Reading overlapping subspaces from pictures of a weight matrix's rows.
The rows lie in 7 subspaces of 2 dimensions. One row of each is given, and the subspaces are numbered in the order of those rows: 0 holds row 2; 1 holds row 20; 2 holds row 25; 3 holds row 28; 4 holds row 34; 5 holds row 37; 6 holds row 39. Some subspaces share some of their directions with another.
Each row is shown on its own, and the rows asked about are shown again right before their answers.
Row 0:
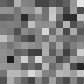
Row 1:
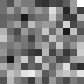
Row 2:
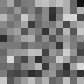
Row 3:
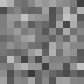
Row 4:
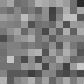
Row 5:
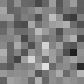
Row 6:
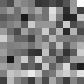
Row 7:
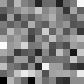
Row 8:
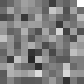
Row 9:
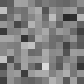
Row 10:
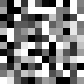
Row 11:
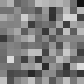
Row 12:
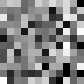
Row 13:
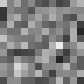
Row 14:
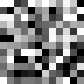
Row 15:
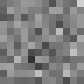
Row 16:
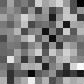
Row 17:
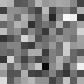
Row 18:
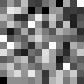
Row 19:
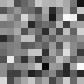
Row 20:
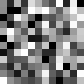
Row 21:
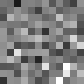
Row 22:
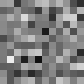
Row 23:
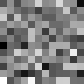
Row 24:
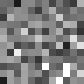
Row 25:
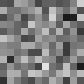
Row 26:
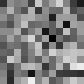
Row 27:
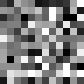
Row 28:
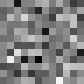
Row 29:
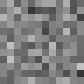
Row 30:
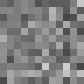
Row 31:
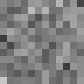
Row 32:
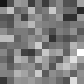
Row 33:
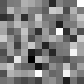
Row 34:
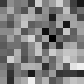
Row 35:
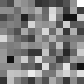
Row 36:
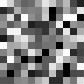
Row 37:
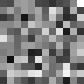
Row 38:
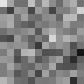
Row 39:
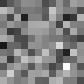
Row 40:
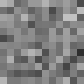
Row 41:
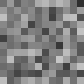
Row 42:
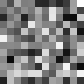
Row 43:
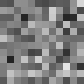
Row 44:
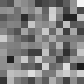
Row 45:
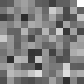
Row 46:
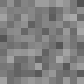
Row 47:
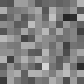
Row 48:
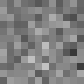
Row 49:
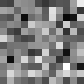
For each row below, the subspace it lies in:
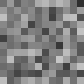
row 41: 0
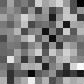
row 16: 4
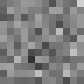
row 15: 5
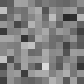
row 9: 2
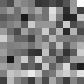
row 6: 2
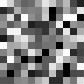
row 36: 6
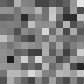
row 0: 3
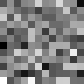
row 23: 6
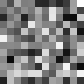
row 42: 0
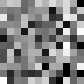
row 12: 3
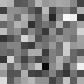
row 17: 2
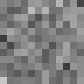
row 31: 1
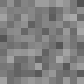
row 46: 0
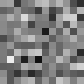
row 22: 3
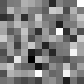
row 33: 5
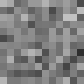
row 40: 4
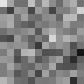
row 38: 4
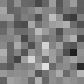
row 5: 5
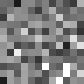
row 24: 3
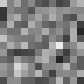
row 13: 0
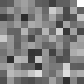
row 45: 5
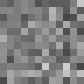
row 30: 3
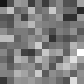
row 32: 4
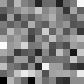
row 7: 6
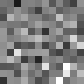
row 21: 3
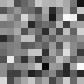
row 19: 2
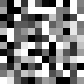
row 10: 1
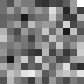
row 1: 2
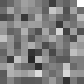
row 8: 5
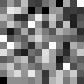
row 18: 1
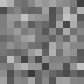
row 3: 0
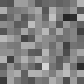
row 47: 2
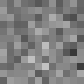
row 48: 5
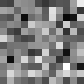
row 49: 6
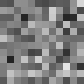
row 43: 6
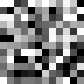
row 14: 4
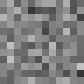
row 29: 1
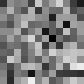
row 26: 4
